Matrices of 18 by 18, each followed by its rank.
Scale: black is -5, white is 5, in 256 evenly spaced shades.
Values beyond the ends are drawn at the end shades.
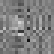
three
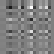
one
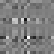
two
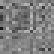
three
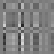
one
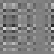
one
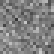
full rank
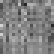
three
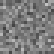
full rank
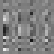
two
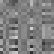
two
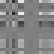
one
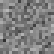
full rank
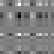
one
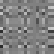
two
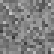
full rank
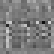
three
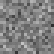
full rank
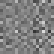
three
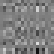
two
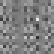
three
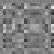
two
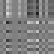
one
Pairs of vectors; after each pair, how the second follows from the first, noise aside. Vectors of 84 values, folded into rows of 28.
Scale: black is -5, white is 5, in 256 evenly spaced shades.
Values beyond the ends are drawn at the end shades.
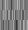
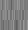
shrunk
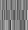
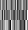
scaled up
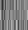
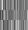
sign-scrambled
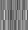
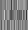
sign-scrambled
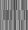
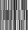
scaled up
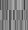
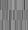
shrunk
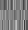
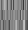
sign-scrambled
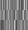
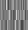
wrapped around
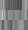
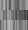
wrapped around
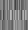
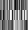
scaled up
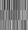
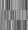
sign-scrambled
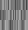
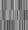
wrapped around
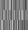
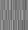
shrunk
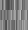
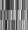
scaled up
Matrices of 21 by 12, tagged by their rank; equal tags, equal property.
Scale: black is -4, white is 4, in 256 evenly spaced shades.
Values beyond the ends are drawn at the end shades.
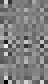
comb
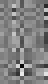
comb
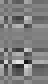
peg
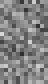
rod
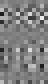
comb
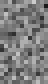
rod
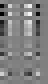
peg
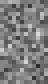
rod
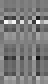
peg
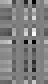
peg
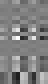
peg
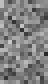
rod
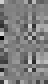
comb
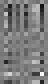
comb
